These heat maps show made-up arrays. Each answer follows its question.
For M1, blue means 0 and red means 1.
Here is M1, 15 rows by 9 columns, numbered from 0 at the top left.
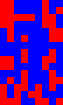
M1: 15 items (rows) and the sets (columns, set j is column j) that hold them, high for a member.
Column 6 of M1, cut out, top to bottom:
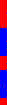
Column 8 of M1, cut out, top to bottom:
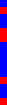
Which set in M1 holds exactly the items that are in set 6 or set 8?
1
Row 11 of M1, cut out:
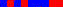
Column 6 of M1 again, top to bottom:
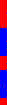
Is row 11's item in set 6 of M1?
no
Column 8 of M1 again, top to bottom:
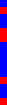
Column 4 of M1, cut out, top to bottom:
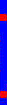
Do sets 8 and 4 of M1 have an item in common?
no
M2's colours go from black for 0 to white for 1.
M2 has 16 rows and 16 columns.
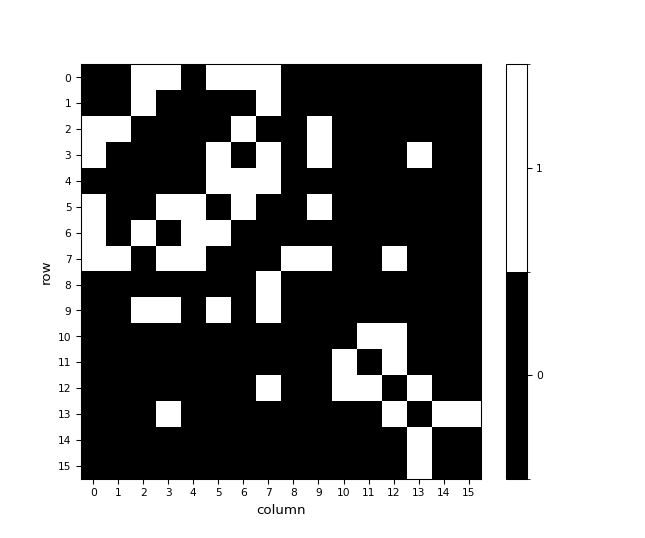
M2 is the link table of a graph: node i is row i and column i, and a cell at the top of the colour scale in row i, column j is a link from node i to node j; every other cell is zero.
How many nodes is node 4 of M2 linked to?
3
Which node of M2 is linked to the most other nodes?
node 7
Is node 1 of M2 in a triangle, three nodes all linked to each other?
no
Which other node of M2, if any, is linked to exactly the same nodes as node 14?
node 15
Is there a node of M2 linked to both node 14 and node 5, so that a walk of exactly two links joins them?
no
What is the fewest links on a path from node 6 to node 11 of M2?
4
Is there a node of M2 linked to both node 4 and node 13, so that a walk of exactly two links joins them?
no
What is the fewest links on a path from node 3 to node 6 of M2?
2
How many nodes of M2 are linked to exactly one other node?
3
